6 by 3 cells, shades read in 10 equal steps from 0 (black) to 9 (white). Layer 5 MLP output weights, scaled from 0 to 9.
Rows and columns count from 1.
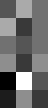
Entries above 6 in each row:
0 0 0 0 1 0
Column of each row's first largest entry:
2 1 1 1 2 2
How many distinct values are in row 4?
2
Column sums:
19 27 22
